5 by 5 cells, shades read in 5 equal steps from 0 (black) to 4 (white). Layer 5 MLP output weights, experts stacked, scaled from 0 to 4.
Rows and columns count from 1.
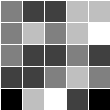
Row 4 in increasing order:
1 1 2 2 3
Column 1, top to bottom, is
2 2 2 1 0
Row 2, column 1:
2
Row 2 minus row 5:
2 0 -2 2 4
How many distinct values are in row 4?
3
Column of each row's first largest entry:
4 5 1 4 3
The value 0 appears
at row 5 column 1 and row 5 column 5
